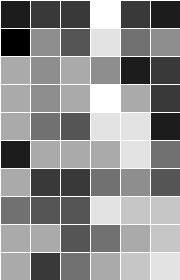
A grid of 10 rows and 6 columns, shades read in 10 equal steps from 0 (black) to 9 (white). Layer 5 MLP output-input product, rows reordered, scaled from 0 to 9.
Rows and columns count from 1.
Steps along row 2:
up down up down up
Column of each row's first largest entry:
4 4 1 4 4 5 1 4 6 6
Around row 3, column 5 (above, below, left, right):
4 6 5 2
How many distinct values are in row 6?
4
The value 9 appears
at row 1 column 4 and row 4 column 4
